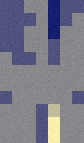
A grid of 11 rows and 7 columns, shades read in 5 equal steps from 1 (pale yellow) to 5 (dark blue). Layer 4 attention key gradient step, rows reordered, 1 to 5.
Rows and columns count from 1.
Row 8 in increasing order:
3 3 3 3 3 4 4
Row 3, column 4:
3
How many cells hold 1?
2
